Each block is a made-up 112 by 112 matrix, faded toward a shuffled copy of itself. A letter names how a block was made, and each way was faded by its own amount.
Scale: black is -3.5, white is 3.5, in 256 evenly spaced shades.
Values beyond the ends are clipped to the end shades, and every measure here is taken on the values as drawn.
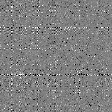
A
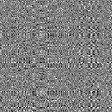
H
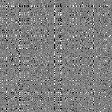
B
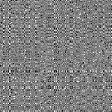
H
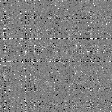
A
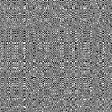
H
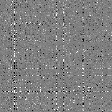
A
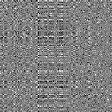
H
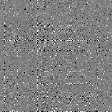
A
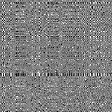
H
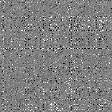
A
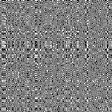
H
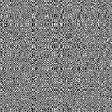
H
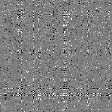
A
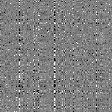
B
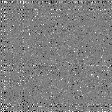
A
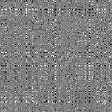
B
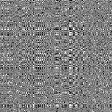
H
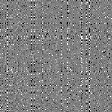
B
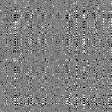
B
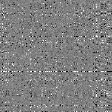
A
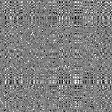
H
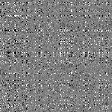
A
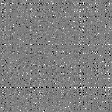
A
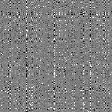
B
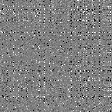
A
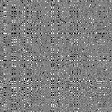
B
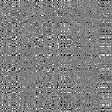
B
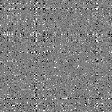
A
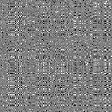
H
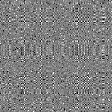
H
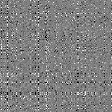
B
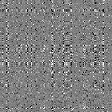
B
